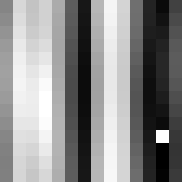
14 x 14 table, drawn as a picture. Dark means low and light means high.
One lone cell stands out, far higher than its neighbours. Streaks run downward. The ninth with the highest average is the middle left.
